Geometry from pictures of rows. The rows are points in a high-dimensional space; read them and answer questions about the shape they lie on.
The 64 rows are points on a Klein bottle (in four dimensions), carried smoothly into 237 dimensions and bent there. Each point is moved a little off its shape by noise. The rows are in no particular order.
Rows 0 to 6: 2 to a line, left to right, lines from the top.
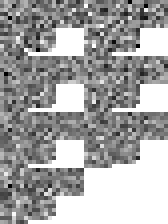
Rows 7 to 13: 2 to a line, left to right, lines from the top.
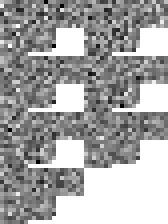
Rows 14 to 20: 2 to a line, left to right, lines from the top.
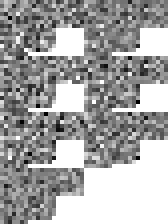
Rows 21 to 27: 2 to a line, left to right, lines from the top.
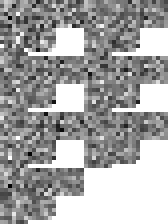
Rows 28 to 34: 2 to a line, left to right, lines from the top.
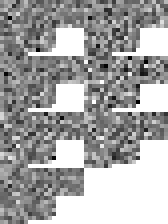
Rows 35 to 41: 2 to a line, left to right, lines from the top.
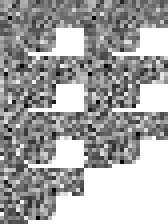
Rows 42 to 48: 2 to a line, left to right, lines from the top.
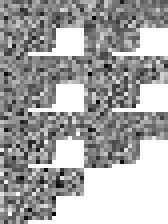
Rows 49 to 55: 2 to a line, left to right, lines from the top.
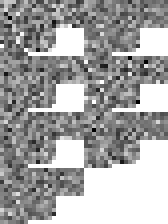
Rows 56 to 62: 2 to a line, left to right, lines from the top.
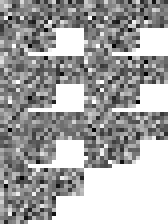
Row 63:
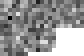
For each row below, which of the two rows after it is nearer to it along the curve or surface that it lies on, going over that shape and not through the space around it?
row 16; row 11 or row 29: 29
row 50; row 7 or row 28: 7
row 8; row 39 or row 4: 39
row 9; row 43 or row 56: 43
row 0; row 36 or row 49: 49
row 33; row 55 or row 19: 55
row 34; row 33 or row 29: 33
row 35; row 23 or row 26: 23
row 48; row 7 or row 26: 7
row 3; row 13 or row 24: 13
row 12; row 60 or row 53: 60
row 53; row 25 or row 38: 38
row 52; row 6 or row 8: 6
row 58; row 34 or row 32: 34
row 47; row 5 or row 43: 43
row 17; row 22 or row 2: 2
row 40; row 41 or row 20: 41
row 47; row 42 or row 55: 42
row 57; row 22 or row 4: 22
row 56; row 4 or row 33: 33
